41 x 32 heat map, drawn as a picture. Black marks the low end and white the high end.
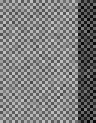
The field is checkered. A vertical seam about 80% of the way across splits the table, and the left part is higher. Overall the values sit about 50% of the way up the scale.
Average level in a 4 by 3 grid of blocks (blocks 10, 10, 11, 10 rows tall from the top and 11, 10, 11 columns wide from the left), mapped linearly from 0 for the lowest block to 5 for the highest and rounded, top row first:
5 5 0
5 5 0
5 5 0
5 5 0
